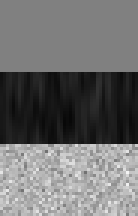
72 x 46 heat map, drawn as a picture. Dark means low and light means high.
It is made of 3 by 1 panels. Panel 1,1: middling, flat. Panel 2,1: very low, streaked downward, faint in contrast. Panel 3,1: high, fine-grained.
